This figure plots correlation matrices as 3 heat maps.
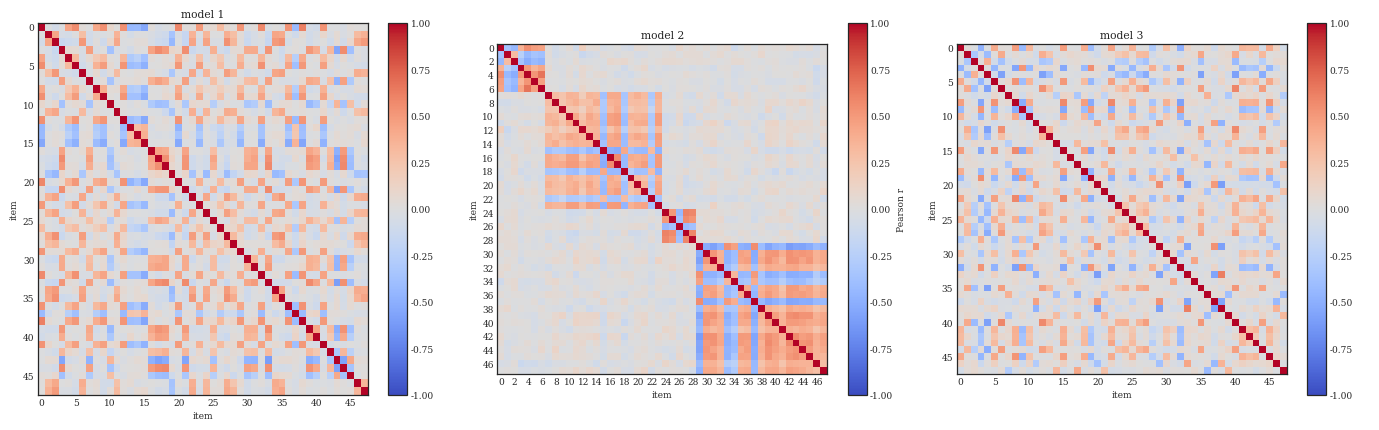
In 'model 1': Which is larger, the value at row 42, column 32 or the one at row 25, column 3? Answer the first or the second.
the second
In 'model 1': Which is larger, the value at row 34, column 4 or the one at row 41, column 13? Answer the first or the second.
the first
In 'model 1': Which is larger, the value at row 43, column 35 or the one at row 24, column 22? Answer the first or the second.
the second
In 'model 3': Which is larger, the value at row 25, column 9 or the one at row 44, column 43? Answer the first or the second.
the second
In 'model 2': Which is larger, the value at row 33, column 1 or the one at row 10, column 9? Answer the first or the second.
the second
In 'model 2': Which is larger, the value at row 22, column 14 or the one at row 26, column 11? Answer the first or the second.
the second
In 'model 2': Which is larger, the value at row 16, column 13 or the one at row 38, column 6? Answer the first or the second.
the first
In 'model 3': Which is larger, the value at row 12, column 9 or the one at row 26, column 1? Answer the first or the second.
the second
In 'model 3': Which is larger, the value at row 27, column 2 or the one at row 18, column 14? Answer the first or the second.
the second
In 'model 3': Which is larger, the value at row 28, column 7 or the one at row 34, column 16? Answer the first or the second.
the second
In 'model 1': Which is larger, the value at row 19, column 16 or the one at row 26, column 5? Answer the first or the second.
the second
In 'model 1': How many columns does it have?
48
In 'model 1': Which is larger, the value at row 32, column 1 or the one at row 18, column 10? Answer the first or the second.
the first
